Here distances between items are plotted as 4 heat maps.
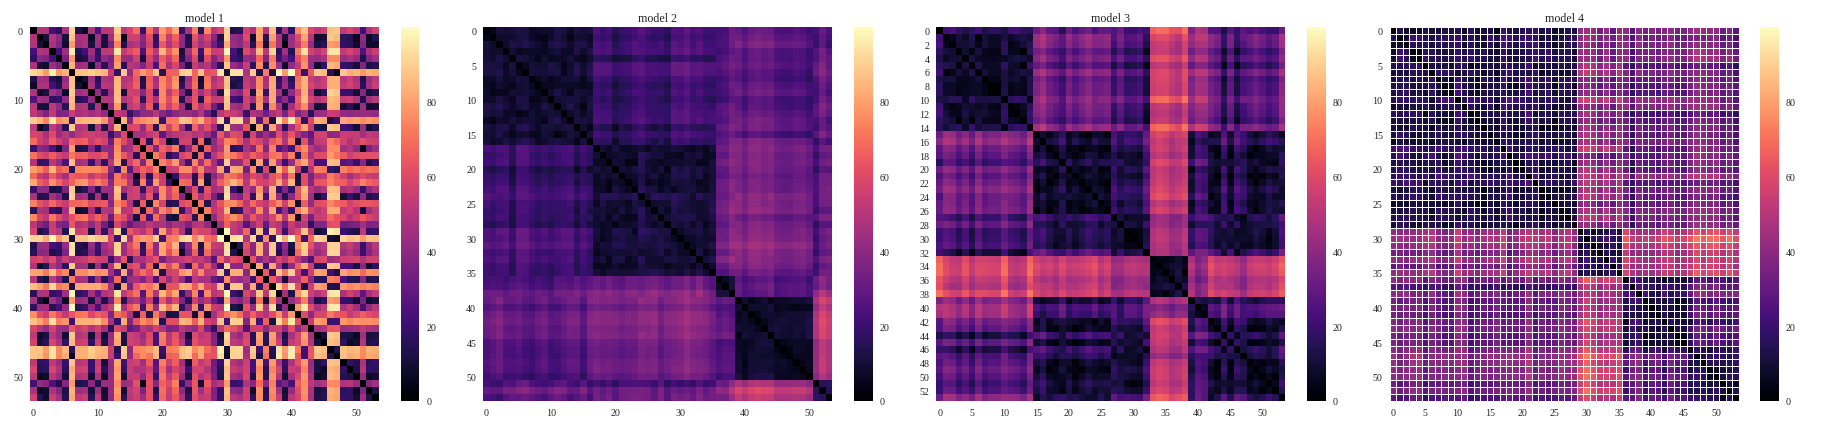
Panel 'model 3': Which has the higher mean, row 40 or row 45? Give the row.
40
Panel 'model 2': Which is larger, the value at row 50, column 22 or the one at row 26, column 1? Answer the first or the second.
the first
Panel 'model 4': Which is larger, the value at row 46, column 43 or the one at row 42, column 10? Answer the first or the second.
the second
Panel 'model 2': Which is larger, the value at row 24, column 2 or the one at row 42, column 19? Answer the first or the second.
the second
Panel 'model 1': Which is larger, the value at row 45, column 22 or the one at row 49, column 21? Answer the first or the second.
the first
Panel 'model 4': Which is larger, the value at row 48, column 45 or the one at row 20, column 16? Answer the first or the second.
the first
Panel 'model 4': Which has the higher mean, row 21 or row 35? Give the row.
35
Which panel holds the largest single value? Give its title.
model 1
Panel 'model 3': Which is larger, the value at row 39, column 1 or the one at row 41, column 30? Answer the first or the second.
the first
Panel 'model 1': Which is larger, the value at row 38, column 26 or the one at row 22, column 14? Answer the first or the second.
the second
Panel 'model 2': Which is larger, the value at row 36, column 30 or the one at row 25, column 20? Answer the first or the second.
the first
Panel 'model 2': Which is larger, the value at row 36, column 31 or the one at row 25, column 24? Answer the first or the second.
the first
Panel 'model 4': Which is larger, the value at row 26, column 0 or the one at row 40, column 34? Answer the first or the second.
the second
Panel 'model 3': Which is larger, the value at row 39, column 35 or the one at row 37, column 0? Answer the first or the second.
the second
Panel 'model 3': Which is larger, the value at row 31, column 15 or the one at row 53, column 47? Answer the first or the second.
the second
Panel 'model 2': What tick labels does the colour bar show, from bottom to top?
0, 20, 40, 60, 80
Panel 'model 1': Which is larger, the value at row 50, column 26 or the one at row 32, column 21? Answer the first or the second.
the second
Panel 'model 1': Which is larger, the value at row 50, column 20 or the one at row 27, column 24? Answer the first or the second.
the first
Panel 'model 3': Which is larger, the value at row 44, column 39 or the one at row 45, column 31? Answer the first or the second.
the first
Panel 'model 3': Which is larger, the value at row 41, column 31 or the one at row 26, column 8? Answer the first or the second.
the second
